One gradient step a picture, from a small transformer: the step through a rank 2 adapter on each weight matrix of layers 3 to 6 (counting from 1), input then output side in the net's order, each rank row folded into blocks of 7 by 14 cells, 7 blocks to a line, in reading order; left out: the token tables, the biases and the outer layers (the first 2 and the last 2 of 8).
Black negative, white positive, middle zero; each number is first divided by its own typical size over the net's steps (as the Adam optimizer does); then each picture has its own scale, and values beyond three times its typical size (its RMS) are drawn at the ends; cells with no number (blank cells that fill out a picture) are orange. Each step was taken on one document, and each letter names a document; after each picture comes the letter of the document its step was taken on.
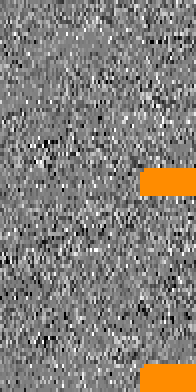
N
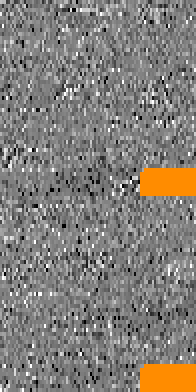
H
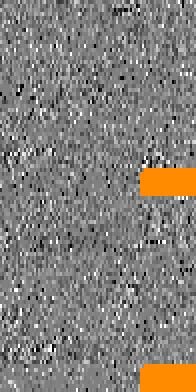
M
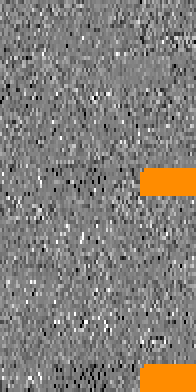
H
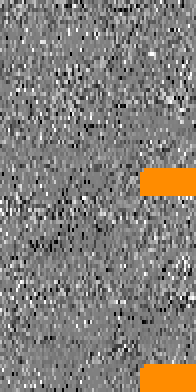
M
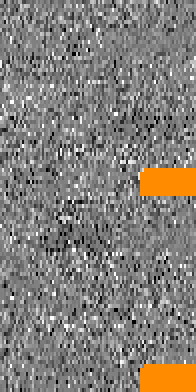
N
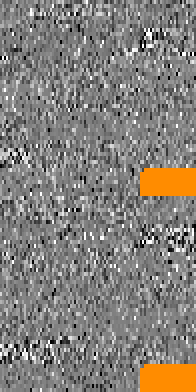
N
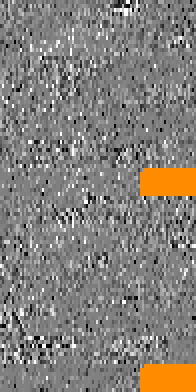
M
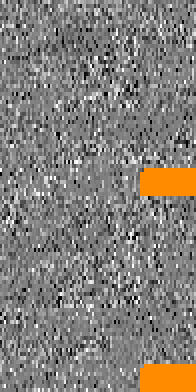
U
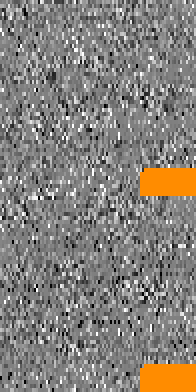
U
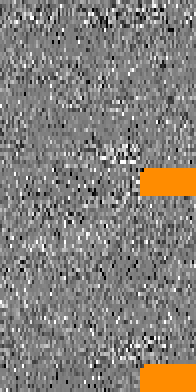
H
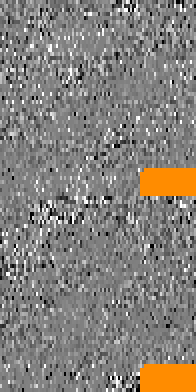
M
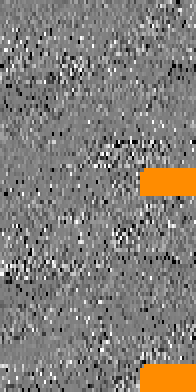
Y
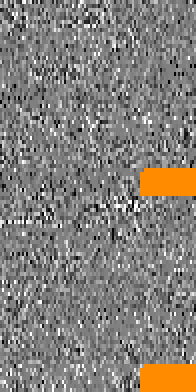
U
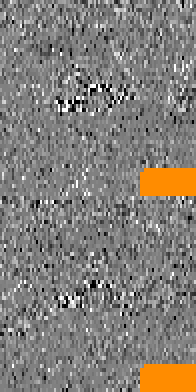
M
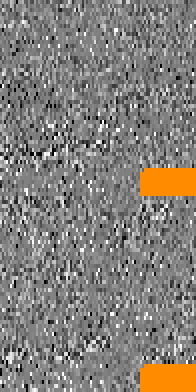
U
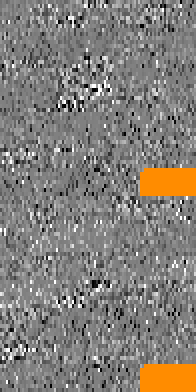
Y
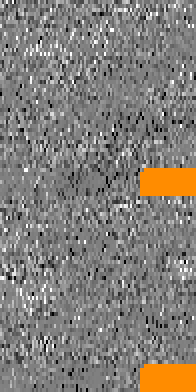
M
